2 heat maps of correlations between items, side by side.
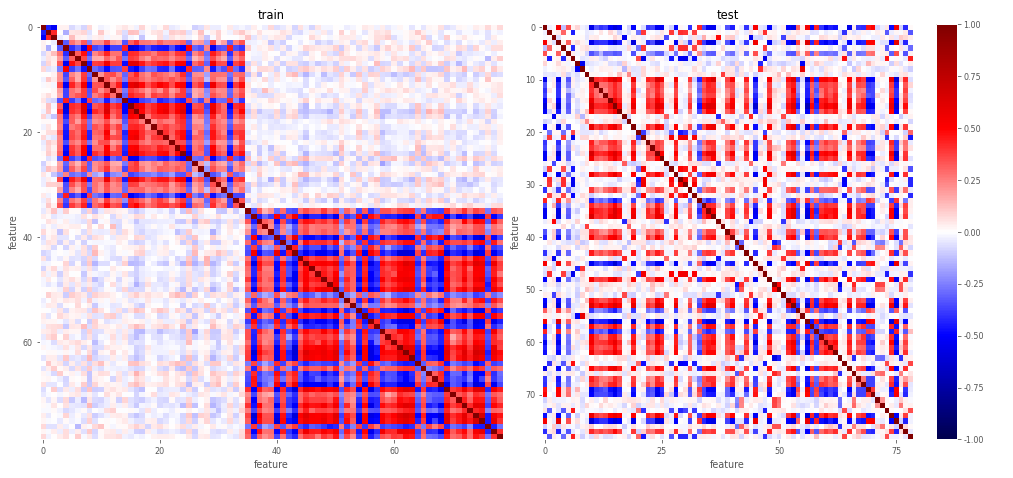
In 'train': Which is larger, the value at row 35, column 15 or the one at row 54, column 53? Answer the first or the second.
the first
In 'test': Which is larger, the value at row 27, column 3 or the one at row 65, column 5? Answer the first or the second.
the first
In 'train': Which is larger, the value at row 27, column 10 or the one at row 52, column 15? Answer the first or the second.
the first
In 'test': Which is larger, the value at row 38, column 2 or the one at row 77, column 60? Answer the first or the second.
the second
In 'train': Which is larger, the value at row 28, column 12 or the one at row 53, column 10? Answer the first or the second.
the second
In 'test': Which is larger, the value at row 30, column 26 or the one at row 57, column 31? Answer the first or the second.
the second
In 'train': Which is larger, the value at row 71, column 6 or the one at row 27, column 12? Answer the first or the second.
the second
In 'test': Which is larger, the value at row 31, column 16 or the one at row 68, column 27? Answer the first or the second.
the first
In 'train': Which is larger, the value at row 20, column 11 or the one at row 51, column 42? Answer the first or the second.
the first
